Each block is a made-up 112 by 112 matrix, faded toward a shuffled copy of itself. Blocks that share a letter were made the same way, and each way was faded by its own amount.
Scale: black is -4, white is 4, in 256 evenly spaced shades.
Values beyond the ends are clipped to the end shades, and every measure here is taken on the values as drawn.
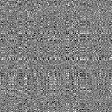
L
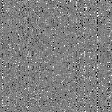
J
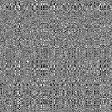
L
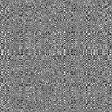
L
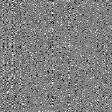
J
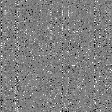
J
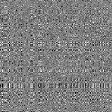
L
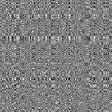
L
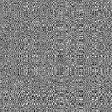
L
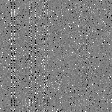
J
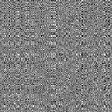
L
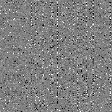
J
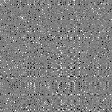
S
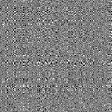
L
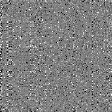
J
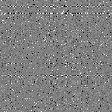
S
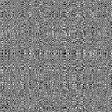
L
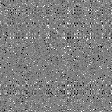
S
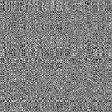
L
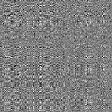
L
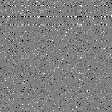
S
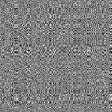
L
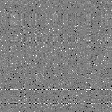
S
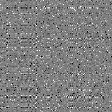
S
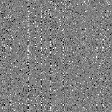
J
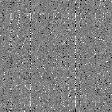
J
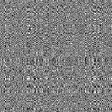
L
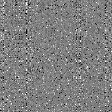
J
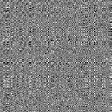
L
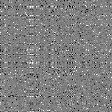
S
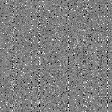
J
